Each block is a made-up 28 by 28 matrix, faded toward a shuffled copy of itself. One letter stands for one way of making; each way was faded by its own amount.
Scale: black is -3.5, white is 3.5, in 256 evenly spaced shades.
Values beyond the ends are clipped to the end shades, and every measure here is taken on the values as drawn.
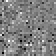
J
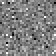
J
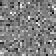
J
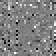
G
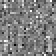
J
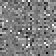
G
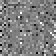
G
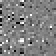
G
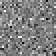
J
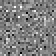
J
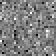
J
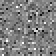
J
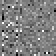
G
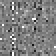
G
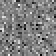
J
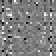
G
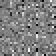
G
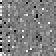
G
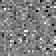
J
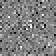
J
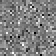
J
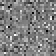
J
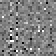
G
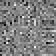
J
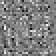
G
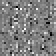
J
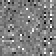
G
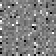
G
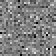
J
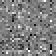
G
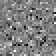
J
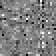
G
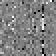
G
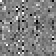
G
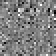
G
